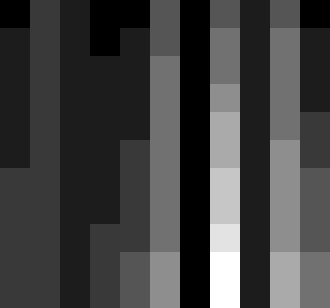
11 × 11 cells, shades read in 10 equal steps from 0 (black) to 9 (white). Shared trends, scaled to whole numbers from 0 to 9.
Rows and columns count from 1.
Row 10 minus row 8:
0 0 0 1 1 1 0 2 0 1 1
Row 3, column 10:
4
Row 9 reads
2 2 1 2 2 4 0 8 1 5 3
